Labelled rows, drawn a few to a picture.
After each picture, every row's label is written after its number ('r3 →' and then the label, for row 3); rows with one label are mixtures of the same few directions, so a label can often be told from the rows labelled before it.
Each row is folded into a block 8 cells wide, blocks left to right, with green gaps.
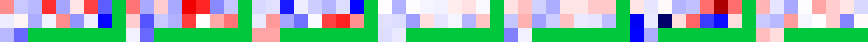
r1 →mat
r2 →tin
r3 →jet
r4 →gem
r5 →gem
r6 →gem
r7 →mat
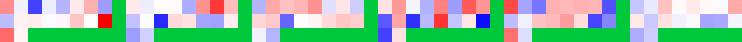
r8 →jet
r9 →gem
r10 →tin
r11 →gem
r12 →mat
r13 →jet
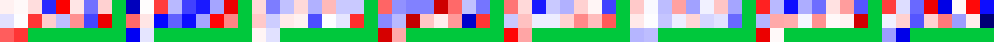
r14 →mat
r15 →mat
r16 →gem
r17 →mat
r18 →jet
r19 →mat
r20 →jet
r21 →mat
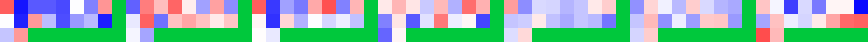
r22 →tin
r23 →tin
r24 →tin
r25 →gem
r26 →tin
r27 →jet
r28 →jet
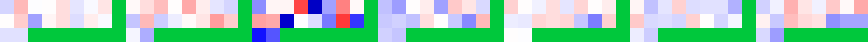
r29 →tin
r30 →tin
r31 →mat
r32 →gem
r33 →jet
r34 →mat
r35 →jet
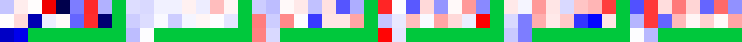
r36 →mat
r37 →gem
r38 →gem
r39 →jet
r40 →jet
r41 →tin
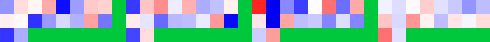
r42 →mat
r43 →jet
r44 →tin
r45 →gem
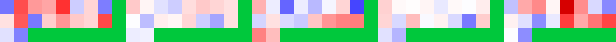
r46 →tin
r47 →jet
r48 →jet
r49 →jet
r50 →tin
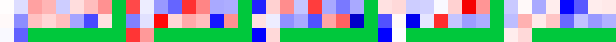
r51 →jet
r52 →mat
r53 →jet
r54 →gem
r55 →tin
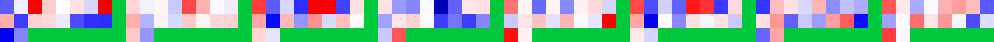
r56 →jet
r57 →tin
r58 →tin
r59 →tin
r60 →jet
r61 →tin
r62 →jet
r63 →mat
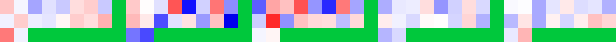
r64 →jet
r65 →mat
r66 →tin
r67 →mat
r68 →jet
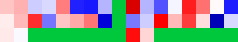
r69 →gem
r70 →mat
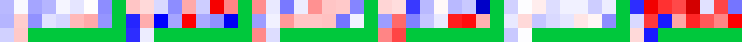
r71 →jet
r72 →gem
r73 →mat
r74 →jet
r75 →jet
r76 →tin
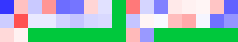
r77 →tin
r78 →mat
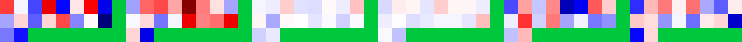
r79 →mat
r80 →tin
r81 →jet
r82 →tin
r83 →tin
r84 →jet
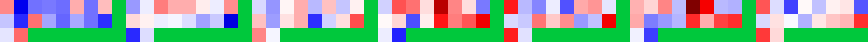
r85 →tin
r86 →jet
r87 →gem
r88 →tin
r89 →jet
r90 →tin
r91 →jet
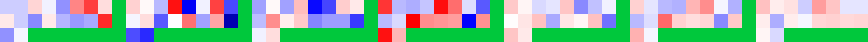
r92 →gem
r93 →mat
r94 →tin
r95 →mat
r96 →gem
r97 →mat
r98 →tin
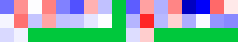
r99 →tin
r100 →tin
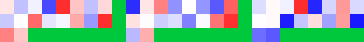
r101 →mat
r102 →mat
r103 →mat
